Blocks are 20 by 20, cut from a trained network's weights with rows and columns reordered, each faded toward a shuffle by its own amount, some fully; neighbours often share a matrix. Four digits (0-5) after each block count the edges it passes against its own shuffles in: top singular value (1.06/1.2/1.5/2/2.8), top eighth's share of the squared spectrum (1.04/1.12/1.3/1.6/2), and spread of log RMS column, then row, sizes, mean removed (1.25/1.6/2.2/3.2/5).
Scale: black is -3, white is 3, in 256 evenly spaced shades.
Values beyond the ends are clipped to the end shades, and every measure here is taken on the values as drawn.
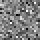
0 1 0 0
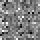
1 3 1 0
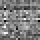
3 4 1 1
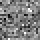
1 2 1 0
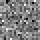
0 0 0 0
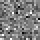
0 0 0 0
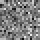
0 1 0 0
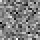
0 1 0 0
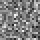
2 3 1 0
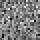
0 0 0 0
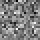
2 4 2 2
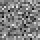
0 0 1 0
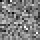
1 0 0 0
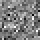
2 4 1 1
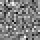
0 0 1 0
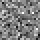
2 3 0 0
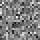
2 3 1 0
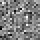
0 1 0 0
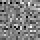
2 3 0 1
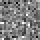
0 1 0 1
